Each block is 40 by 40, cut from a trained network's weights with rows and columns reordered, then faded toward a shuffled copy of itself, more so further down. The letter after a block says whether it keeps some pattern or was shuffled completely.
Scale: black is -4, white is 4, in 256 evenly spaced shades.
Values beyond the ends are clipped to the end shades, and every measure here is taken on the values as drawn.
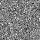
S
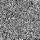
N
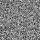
S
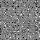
N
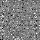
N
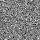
S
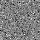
S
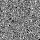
S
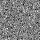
S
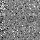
N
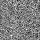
S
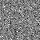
S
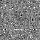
N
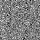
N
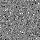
S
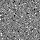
S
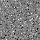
S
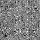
N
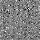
N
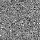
N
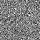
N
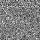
N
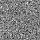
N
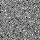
S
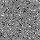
S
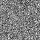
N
